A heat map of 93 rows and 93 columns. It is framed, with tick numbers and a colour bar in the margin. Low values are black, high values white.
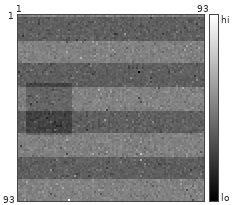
The middle left is the ninth with the lowest average. Horizontal stripes repeat 4 times down the table. An odd patch, lower than its surroundings, sits in the middle left.
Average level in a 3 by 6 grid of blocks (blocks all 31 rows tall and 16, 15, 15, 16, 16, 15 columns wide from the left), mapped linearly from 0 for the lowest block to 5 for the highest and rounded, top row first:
333333 / 004444 / 555555
